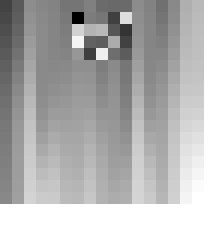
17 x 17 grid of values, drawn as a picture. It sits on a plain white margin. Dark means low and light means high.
The ninth with the highest average is the bottom right. Values change most from cell to cell in the top middle. Neither half mirrors the other. An odd patch, rougher than its surroundings, sits in the top middle. The field climbs toward the bottom right. The grain runs up and down.
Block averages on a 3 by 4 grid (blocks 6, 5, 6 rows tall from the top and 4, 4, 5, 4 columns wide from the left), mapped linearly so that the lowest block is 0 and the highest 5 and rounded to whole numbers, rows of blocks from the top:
0112 / 1224 / 3335
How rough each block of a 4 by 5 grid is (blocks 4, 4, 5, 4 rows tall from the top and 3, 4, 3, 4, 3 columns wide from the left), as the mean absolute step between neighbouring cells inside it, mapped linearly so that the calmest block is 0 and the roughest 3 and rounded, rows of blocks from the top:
1 2 3 2 1 / 1 0 3 1 0 / 1 0 0 1 0 / 1 0 0 1 1
